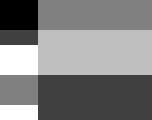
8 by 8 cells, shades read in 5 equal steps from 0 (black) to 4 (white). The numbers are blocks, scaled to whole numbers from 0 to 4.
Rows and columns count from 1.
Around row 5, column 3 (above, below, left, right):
3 1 4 3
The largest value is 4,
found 6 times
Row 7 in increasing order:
1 1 1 1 1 1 2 2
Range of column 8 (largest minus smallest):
2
